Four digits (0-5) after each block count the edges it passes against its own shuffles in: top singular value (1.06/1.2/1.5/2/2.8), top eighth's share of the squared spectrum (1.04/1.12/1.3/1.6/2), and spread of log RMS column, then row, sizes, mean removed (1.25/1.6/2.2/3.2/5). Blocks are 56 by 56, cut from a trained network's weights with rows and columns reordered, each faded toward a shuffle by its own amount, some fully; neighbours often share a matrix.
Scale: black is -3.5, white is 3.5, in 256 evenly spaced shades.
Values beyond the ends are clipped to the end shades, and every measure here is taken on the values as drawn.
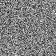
1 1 0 0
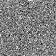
2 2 0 0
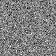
1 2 0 0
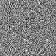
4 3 1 1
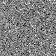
0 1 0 0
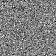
1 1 0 0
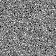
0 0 0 0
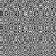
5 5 3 3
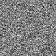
3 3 1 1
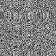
4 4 2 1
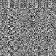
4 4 2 1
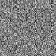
4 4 2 1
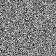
2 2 0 0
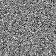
0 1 0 0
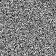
0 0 0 0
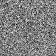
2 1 0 0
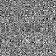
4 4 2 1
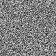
3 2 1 0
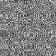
4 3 1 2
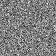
0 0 0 0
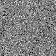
1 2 0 0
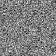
3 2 0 1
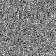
3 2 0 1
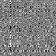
4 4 2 2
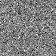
2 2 0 0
